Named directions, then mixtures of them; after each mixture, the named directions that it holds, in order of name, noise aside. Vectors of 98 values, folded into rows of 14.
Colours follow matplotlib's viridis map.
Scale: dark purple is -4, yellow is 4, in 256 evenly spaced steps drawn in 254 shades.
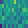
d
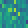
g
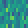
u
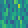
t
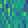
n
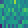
d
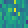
g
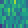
d, n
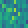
g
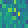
g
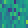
g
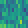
d, t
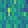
g, n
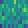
d
